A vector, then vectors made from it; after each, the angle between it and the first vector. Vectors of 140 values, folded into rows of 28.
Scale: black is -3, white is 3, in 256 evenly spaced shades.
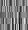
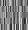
nearly opposite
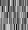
partly opposed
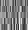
nearly opposite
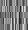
nearly parallel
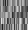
partly opposed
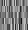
nearly parallel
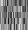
partly opposed
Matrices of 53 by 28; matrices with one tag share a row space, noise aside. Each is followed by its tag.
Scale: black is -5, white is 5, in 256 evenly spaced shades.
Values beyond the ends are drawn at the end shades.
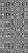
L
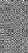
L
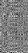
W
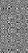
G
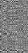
W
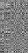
L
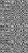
L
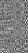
L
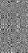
G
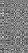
L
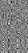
G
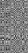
L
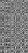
L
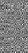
L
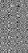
G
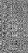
W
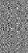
G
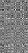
L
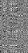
W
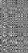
W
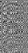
W
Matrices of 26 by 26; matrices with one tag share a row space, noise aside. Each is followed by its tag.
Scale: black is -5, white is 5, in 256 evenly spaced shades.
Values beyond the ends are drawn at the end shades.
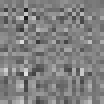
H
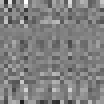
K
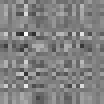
H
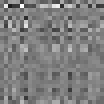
K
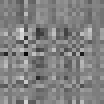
H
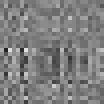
K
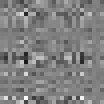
H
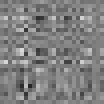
H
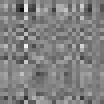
H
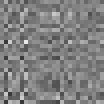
K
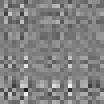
K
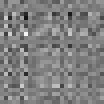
K
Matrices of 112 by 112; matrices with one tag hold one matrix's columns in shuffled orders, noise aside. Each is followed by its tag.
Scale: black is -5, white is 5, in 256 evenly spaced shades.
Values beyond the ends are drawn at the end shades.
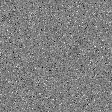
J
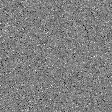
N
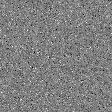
J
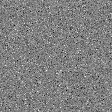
N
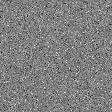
J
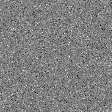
N
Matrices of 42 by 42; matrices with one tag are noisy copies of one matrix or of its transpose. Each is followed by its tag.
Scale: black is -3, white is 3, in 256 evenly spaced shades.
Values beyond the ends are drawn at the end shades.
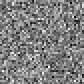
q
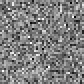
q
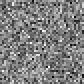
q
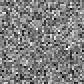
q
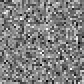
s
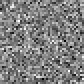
s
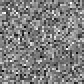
q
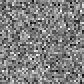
q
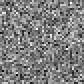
q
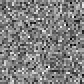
q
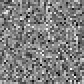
s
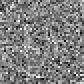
s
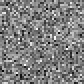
q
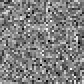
s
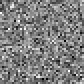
s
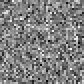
s
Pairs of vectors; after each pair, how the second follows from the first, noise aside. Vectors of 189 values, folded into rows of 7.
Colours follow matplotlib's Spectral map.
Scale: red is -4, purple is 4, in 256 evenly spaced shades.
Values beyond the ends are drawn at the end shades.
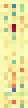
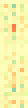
shrunk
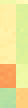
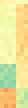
negated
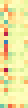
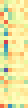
negated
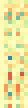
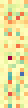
negated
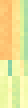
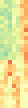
negated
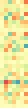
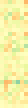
shrunk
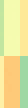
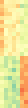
negated
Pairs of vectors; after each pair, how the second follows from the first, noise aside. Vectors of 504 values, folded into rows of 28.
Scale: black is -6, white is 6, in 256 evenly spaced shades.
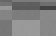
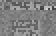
sign-scrambled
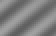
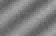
reversed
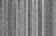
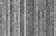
wrapped around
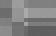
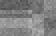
reversed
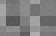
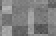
wrapped around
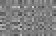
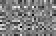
scaled up
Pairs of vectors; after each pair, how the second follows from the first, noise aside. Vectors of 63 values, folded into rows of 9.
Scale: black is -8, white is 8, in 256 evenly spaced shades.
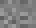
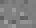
partly zeroed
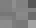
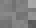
negated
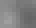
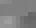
partly zeroed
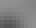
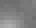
negated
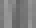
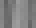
negated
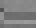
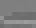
partly zeroed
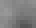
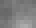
negated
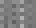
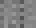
negated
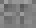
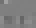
partly zeroed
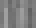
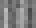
scaled up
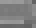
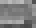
scaled up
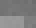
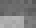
scaled up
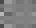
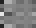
scaled up
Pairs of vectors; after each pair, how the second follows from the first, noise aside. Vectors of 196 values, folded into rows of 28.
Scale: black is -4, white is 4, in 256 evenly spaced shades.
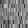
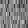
reversed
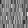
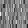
reversed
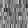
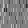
partly zeroed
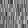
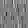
partly zeroed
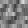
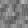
shrunk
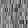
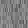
shrunk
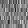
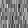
reversed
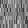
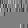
partly zeroed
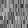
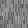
shrunk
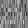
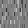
partly zeroed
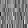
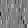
partly zeroed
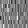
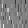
partly zeroed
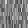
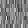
reversed
